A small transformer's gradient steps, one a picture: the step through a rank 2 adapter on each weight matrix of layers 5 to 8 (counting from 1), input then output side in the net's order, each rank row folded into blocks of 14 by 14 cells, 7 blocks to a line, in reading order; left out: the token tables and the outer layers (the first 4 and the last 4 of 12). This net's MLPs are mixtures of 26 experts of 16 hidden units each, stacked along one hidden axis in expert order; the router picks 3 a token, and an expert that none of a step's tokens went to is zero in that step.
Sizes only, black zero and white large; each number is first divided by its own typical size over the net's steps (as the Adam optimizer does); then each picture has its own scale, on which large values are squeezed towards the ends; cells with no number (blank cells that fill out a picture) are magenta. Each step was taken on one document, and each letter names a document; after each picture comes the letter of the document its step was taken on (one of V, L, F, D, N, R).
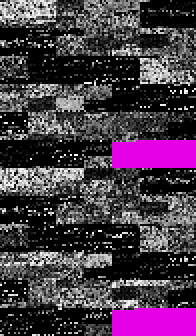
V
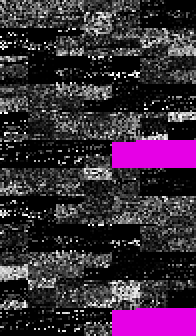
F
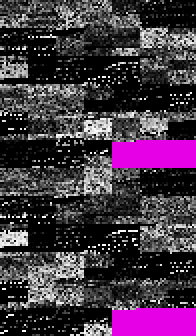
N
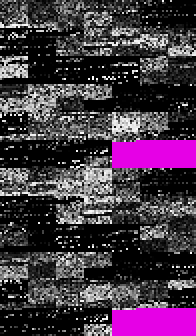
N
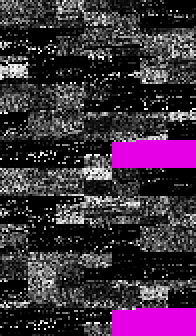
F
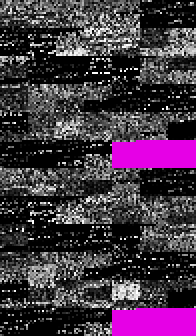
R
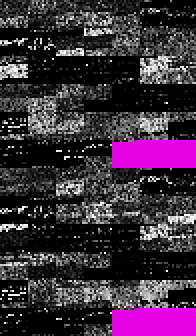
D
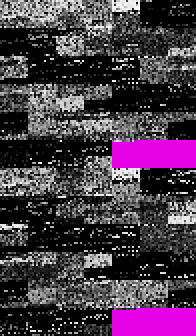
V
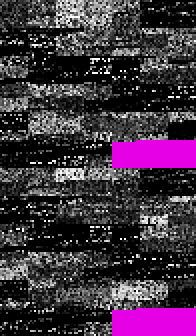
R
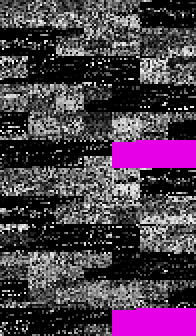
V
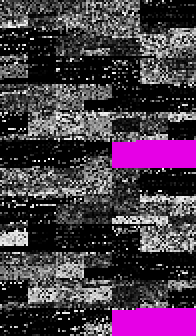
N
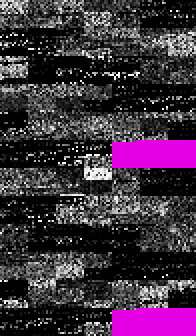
F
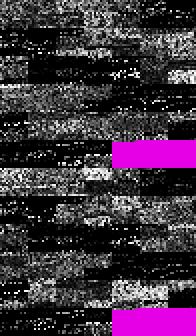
F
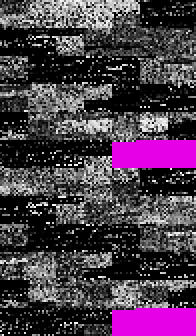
V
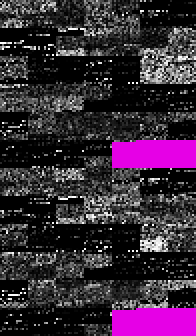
D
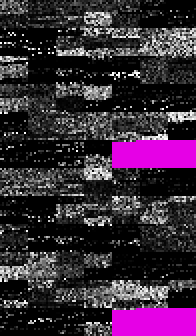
F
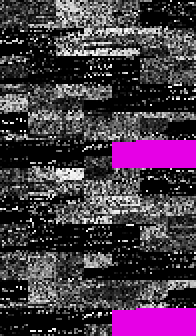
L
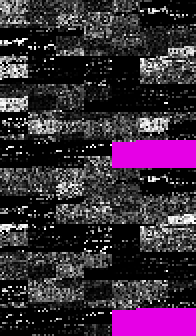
D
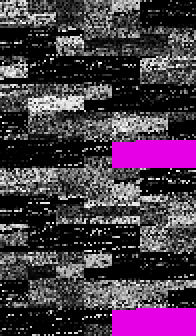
V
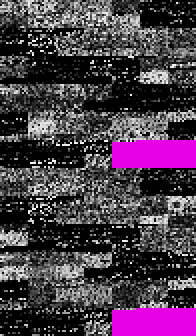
L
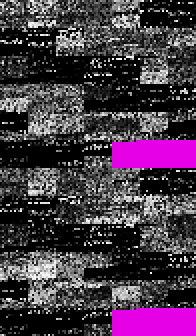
L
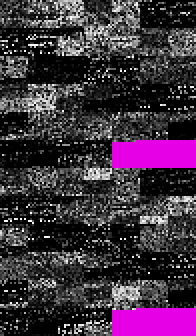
R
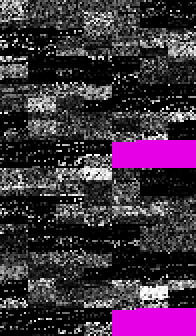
F
